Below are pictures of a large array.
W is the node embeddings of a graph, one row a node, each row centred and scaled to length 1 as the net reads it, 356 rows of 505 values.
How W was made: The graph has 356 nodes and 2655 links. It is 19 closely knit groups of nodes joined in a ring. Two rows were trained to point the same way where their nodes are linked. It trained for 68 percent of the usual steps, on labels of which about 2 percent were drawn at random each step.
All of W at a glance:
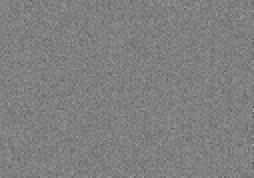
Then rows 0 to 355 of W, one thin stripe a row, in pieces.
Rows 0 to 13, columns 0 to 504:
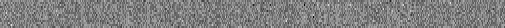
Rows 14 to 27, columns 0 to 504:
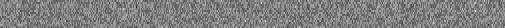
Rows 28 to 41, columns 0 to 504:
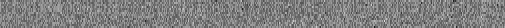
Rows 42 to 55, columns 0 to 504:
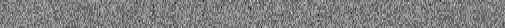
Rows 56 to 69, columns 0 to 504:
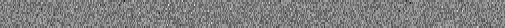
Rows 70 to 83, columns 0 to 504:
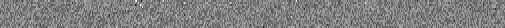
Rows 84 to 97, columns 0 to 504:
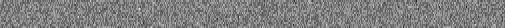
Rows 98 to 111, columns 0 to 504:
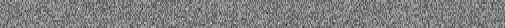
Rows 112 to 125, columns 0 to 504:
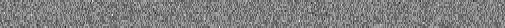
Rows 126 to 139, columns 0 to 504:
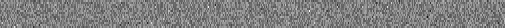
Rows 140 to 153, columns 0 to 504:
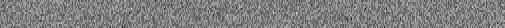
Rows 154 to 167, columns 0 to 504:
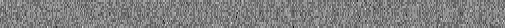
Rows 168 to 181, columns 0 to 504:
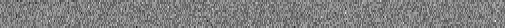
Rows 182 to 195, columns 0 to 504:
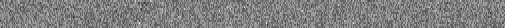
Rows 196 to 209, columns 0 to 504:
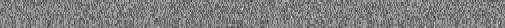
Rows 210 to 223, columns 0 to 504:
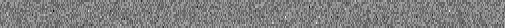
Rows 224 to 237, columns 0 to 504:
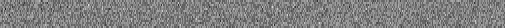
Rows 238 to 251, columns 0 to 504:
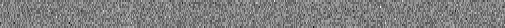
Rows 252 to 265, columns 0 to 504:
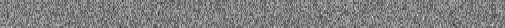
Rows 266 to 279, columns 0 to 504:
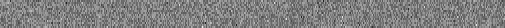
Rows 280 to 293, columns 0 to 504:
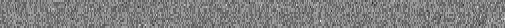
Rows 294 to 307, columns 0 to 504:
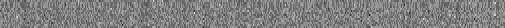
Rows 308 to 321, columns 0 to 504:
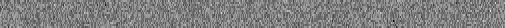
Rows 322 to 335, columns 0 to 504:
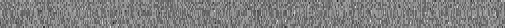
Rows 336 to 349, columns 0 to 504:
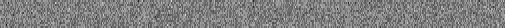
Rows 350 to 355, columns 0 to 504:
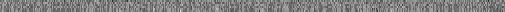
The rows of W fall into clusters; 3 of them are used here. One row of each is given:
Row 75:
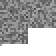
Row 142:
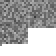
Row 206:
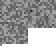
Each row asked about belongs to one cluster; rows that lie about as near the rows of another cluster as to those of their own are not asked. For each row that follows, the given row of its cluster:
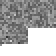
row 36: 206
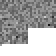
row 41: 75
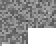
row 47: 75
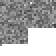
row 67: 206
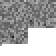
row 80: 142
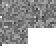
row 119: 142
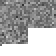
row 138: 206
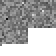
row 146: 206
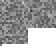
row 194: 206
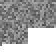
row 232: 142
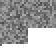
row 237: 206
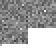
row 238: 75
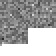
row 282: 75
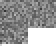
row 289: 142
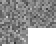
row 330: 142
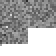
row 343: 142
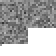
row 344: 206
